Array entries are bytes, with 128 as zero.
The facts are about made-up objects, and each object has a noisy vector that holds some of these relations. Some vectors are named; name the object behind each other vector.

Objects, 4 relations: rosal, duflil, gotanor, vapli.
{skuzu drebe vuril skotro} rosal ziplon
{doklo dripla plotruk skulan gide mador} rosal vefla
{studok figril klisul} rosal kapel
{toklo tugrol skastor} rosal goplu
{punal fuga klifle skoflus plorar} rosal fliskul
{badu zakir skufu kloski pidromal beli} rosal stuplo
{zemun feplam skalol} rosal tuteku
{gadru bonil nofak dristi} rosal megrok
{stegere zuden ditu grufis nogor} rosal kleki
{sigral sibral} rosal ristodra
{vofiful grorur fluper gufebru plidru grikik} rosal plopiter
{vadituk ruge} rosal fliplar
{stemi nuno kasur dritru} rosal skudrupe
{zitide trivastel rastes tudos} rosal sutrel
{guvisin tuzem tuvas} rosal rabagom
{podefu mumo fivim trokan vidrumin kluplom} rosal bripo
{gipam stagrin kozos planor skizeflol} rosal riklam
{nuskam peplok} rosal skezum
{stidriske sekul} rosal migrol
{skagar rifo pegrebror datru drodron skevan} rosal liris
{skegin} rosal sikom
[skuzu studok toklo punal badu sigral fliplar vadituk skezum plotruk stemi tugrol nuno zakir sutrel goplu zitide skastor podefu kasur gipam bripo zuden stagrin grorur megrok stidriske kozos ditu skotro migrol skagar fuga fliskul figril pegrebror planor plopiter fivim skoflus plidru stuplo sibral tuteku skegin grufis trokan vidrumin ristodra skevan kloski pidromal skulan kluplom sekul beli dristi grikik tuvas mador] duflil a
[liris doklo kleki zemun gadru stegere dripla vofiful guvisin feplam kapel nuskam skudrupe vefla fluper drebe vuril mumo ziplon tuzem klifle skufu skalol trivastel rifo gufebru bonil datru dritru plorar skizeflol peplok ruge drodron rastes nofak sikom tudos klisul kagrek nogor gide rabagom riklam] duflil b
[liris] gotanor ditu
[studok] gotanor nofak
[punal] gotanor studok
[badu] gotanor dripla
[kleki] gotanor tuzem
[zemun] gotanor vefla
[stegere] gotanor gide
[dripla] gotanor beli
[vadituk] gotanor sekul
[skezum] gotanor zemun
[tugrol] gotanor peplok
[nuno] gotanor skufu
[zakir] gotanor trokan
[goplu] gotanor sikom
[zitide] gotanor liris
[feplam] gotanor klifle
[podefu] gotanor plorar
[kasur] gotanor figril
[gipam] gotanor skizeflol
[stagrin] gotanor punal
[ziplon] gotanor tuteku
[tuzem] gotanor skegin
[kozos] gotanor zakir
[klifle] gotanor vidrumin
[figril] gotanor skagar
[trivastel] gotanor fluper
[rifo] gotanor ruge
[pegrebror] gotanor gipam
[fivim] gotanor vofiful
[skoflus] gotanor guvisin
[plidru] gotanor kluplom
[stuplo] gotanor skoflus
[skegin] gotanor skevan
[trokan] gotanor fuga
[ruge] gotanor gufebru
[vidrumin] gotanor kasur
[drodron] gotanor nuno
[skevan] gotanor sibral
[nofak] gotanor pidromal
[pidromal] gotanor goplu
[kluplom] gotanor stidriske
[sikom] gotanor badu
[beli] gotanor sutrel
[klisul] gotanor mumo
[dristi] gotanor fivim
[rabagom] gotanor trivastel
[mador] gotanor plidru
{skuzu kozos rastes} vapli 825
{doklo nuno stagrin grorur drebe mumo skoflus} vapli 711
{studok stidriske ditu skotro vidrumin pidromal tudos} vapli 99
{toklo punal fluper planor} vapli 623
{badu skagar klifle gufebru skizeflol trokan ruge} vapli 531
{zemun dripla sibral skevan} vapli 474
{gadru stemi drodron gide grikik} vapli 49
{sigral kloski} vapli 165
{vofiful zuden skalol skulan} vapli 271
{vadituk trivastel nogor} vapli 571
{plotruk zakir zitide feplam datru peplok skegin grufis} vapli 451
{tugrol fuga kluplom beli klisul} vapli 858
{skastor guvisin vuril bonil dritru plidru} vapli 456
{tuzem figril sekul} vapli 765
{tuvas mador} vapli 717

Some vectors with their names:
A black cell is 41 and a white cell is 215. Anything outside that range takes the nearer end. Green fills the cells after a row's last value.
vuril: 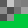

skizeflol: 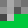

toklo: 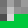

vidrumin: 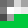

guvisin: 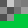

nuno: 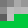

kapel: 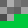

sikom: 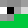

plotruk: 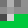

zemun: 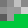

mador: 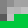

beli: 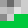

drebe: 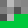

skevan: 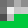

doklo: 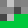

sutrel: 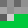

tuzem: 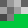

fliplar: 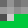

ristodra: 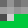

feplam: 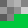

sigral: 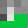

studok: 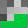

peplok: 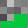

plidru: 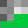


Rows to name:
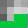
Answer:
kozos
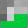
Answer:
vadituk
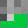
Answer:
grufis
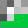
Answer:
kluplom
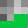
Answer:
zakir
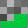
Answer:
vefla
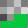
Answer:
klifle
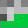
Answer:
trokan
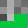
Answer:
gufebru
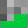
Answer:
rastes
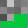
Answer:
datru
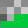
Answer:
klisul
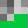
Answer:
pidromal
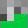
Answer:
gide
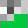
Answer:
badu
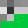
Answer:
goplu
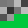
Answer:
nofak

